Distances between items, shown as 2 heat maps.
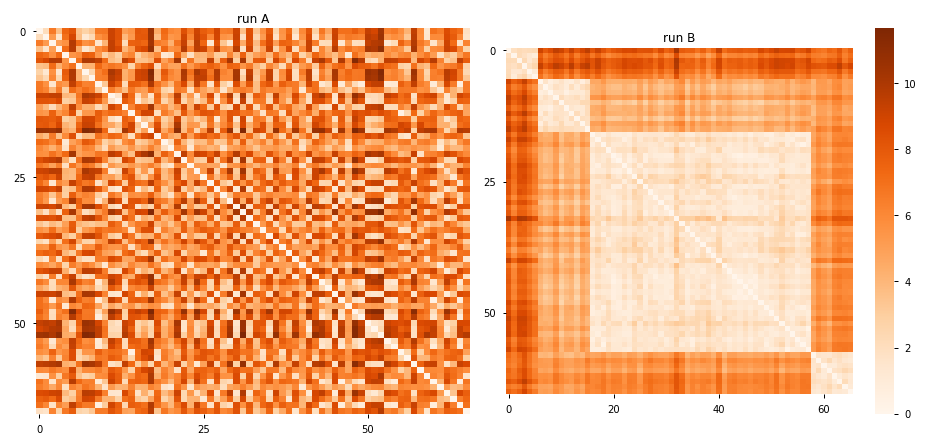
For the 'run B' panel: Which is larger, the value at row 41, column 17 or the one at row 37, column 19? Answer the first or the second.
the first
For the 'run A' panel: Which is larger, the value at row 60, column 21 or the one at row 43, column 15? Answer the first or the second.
the second
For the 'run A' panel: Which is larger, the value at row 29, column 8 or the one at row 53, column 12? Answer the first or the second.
the second
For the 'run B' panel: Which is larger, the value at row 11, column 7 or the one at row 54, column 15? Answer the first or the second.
the second
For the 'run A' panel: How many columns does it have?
66
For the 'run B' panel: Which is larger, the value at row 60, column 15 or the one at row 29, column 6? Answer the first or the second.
the first
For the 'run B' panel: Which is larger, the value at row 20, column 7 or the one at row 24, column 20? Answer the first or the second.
the first
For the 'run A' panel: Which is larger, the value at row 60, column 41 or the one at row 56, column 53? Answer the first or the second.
the first
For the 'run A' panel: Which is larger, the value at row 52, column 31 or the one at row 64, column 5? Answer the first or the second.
the first
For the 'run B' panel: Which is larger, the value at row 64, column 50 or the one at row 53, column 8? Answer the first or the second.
the first
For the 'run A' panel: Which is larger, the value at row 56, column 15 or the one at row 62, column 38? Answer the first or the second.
the first
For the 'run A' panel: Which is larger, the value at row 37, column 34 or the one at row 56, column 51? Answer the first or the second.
the second
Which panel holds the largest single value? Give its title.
run A
